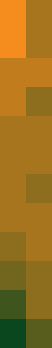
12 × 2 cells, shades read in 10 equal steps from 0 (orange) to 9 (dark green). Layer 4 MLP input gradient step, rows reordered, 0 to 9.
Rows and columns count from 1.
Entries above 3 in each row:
0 0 0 1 0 0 1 0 1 2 2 2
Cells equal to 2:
3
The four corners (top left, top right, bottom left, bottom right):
0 3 9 6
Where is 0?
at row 1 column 1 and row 2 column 1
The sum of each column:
41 42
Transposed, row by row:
0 0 2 2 3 3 3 3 4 5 7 9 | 3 3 2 4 3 3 4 3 3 4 4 6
